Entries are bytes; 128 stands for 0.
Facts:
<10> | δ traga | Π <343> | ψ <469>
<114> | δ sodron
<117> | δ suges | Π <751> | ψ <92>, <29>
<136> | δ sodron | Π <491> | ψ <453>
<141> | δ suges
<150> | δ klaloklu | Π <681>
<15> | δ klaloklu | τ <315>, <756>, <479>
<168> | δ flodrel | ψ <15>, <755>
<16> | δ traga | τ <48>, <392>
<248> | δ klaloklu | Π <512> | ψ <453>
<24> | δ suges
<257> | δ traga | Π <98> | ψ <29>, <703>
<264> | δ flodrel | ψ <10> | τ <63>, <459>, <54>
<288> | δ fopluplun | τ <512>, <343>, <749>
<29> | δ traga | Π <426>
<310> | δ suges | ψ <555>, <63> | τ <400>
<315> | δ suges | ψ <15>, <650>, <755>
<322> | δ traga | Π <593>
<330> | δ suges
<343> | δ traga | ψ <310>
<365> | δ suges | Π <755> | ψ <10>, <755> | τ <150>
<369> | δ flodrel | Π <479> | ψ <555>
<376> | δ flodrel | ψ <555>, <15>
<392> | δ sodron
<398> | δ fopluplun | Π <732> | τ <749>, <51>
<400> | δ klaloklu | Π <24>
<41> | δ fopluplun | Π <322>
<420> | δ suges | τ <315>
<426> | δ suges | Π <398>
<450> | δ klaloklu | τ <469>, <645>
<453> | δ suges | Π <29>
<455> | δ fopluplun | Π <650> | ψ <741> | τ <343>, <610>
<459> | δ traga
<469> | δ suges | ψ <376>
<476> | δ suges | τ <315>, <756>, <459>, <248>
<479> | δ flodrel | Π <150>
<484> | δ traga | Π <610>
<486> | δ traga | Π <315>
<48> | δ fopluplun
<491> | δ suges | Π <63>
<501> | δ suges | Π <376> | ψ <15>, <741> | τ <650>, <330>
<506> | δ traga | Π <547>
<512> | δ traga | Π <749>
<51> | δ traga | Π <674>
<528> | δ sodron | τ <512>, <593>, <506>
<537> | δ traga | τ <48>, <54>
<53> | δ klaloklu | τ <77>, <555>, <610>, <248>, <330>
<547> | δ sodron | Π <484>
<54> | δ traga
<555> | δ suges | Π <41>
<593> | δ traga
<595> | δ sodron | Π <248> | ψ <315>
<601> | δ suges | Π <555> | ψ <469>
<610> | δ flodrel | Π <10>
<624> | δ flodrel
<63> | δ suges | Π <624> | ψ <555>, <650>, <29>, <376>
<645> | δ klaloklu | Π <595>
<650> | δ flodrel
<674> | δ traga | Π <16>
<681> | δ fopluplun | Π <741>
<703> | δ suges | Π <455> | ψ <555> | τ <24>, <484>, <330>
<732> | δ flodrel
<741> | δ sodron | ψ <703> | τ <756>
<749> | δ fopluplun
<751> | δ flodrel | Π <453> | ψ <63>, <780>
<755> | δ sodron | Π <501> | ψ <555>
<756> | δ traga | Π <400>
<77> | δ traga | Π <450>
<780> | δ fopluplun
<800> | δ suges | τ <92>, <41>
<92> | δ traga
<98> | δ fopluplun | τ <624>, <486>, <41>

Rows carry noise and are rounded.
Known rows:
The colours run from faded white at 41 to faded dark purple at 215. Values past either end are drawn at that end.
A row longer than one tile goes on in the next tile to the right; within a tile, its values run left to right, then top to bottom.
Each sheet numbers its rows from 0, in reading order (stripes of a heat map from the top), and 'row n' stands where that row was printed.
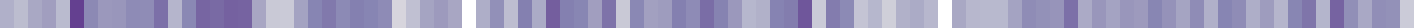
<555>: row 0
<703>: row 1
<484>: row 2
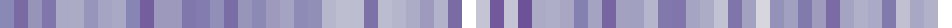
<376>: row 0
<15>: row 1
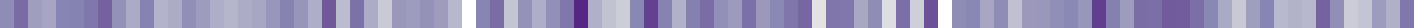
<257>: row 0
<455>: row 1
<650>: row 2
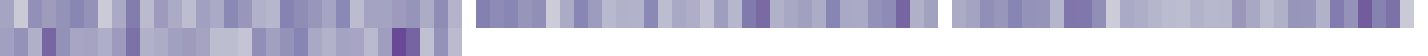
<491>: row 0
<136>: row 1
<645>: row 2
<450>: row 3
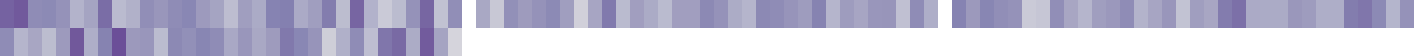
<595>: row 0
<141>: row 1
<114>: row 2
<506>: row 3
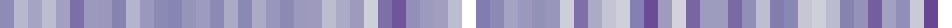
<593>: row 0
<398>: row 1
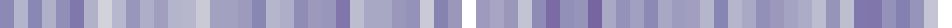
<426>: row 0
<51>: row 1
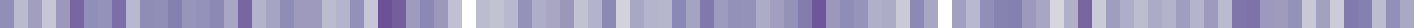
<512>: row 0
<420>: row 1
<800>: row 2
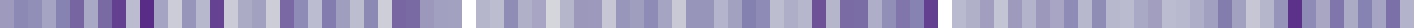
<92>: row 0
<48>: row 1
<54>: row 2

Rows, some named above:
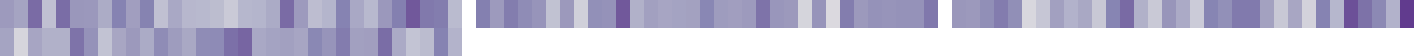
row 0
<486>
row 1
<624>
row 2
<98>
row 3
<24>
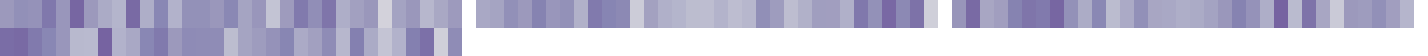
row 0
<310>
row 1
<645>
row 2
<257>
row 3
<755>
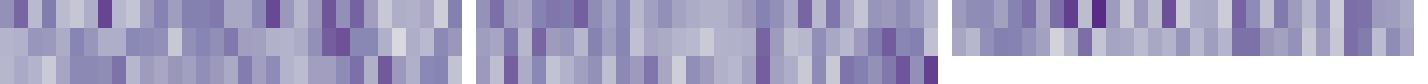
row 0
<741>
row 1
<257>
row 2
<92>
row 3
<63>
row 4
<486>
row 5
<800>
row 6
<77>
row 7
<41>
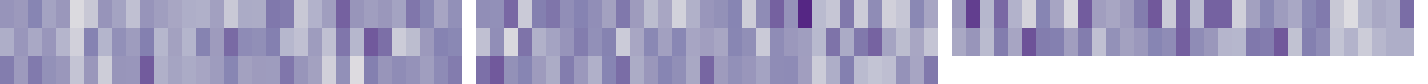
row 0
<392>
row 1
<117>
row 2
<264>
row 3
<479>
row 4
<53>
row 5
<703>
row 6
<624>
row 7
<168>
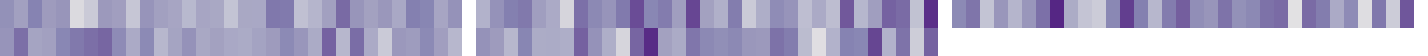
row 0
<392>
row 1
<780>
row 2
<455>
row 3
<257>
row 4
<288>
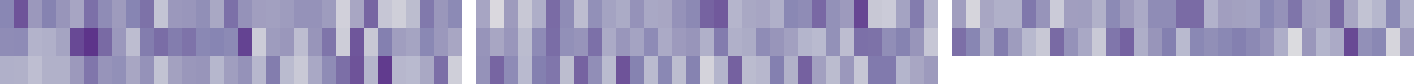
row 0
<369>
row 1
<330>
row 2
<24>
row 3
<343>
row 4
<51>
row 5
<528>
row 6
<248>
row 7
<29>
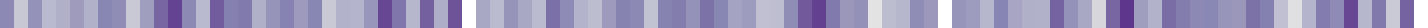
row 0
<749>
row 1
<315>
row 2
<288>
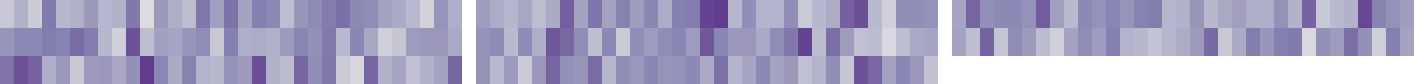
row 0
<476>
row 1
<610>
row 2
<10>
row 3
<365>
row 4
<501>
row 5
<453>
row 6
<751>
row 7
<512>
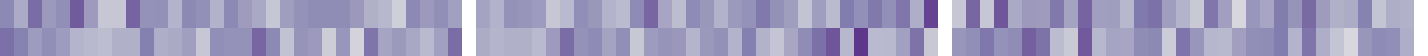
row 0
<469>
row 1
<681>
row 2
<15>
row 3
<732>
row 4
<248>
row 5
<601>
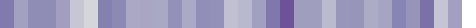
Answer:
<547>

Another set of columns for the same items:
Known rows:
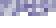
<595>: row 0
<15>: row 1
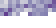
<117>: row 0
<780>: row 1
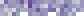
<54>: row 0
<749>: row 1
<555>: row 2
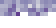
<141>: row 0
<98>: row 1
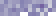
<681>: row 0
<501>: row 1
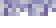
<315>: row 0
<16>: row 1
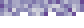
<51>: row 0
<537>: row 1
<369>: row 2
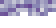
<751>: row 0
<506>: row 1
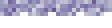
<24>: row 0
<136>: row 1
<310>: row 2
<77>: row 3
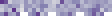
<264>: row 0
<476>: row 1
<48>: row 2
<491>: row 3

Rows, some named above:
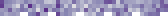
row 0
<749>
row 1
<53>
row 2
<398>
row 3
<486>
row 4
<426>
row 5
<645>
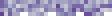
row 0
<288>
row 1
<77>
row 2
<450>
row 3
<751>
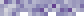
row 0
<392>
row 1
<469>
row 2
<376>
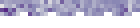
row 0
<624>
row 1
<455>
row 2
<48>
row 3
<681>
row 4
<610>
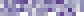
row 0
<41>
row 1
<547>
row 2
<264>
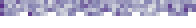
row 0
<398>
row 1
<455>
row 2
<755>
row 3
<248>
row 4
<63>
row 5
<741>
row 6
<450>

